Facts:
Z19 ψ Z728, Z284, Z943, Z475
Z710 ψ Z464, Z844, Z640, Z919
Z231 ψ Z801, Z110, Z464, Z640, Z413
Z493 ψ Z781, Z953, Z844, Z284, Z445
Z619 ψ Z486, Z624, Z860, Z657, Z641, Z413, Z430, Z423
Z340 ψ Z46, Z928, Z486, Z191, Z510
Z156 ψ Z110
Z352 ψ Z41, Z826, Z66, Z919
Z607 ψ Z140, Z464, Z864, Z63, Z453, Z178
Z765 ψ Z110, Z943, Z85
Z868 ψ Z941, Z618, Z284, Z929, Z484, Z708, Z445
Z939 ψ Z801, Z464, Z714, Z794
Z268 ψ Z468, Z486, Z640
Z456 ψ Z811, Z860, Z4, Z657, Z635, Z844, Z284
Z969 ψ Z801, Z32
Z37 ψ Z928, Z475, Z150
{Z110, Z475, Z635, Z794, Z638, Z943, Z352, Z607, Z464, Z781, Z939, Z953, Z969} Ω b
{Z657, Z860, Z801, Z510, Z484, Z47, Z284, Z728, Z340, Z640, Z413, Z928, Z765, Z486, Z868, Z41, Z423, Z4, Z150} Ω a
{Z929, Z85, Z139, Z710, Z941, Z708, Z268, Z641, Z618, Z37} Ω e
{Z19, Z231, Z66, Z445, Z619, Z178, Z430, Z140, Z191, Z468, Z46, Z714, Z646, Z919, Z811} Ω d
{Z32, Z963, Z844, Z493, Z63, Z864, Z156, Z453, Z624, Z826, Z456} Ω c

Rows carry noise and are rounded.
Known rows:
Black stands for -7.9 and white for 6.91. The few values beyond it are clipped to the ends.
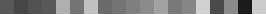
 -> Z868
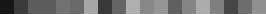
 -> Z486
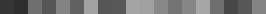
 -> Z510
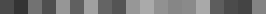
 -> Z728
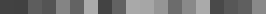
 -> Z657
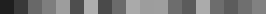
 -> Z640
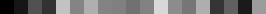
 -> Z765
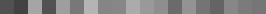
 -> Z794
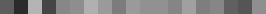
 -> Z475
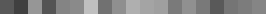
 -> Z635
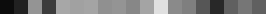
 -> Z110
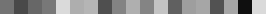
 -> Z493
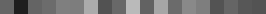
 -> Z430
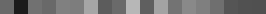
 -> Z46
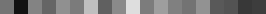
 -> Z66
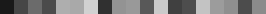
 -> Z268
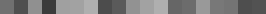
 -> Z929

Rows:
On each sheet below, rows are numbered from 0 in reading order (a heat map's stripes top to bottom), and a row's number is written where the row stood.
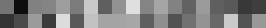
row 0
Z919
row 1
Z939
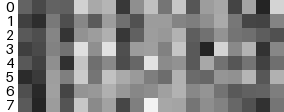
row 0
Z456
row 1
Z150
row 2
Z641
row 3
Z710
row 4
Z32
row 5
Z607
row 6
Z943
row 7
Z826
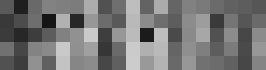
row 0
Z468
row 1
Z801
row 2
Z619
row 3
Z844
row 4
Z963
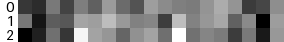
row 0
Z928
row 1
Z19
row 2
Z156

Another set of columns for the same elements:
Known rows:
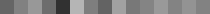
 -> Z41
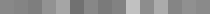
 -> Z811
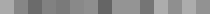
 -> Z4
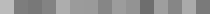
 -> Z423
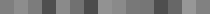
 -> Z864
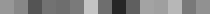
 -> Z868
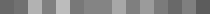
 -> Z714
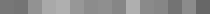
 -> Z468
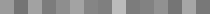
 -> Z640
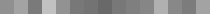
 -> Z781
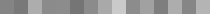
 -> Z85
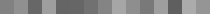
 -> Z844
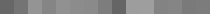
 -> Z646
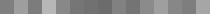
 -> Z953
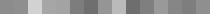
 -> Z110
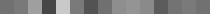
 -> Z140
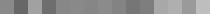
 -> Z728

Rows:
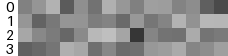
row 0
Z231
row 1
Z284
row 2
Z340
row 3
Z445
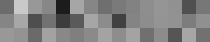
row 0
Z352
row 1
Z493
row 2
Z624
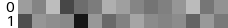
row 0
Z765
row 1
Z826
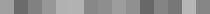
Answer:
Z486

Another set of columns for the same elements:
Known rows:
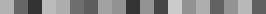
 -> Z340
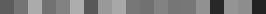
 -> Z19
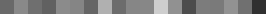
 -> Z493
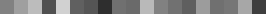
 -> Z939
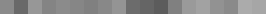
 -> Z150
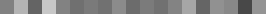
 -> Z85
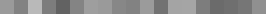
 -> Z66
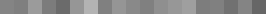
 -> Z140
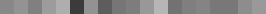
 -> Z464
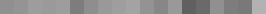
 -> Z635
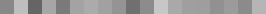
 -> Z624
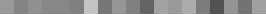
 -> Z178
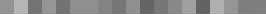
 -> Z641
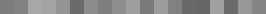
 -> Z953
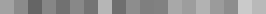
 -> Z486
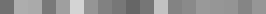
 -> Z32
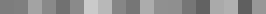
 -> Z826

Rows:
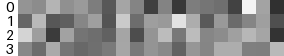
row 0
Z37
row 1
Z456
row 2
Z268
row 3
Z41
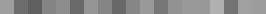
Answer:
Z640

